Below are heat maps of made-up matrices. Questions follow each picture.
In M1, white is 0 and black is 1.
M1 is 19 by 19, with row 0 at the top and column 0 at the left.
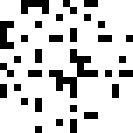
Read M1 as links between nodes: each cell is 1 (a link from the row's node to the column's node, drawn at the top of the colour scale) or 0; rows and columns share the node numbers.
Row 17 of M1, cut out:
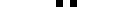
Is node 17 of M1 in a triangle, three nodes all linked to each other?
yes
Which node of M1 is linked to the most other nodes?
node 10
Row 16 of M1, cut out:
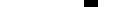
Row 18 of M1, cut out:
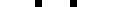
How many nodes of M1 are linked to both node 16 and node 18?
0
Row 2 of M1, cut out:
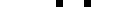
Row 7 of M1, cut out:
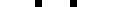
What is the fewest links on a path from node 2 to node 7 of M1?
3
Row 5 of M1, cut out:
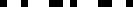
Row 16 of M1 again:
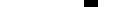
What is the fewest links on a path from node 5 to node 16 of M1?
3
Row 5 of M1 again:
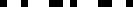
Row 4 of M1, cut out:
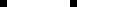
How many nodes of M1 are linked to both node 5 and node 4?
2
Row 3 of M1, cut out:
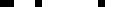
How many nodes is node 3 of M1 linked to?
4
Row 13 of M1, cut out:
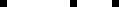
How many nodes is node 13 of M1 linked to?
3
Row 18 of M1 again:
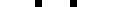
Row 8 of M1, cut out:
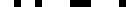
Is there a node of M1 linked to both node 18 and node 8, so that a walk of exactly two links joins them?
yes
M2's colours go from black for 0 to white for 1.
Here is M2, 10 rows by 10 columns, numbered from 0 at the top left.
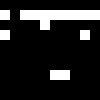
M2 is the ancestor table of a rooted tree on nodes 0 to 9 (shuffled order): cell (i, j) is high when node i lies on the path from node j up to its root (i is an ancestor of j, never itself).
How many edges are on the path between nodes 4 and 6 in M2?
4
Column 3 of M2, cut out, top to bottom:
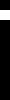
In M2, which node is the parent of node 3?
1
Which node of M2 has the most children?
1
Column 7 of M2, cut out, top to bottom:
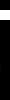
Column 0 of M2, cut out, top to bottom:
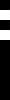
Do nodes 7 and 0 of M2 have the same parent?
no
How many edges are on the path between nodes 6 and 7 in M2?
1
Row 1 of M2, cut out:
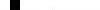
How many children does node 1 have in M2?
4
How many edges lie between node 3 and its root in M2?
1
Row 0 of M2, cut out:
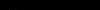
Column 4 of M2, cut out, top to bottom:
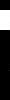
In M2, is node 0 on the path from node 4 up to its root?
no
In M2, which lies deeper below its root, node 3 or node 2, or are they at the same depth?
the same depth
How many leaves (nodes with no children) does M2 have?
6
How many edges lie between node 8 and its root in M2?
2
